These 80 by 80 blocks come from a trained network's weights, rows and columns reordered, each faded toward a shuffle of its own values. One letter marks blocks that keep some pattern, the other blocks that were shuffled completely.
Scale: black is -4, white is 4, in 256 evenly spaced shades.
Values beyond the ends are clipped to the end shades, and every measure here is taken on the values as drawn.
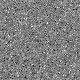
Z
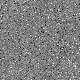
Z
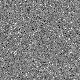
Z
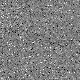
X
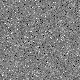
Z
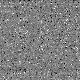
X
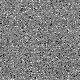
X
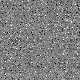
X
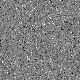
Z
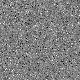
Z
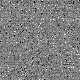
X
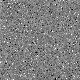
Z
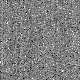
X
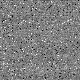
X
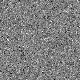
Z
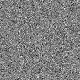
X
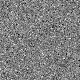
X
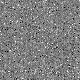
X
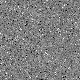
Z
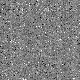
X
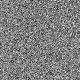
X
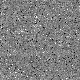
X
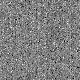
X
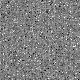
X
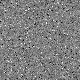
Z
